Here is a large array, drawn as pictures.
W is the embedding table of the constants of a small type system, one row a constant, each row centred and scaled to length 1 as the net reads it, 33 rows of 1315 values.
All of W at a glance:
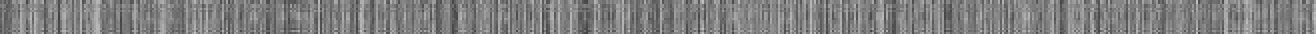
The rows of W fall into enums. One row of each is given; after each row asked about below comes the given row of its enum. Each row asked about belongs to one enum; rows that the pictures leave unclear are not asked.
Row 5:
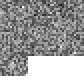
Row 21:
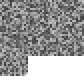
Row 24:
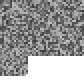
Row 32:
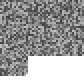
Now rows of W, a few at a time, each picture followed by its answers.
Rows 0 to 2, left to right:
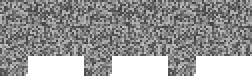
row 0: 32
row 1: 32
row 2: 32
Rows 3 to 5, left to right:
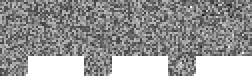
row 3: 32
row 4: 21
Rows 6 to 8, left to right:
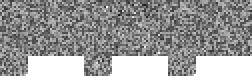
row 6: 21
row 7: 5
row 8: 24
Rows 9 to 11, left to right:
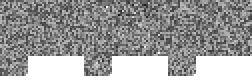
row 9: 32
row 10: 5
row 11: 24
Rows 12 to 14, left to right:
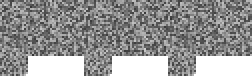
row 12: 21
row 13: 24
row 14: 21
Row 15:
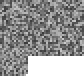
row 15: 24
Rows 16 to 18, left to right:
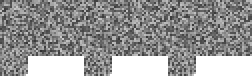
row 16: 24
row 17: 21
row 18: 21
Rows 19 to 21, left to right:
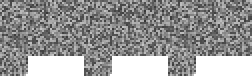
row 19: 21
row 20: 32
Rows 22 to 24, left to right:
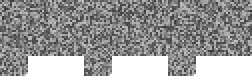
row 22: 21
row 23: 32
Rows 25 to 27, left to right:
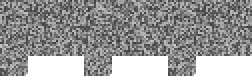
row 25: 32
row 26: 24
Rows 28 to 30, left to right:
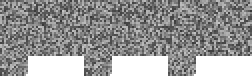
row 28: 32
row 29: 32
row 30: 24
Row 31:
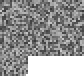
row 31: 24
